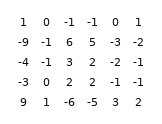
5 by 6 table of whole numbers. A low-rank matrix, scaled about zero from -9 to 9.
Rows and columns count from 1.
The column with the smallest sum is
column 1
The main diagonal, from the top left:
1 -1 3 2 3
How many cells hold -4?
1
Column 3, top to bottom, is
-1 6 3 2 -6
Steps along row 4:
up up same down same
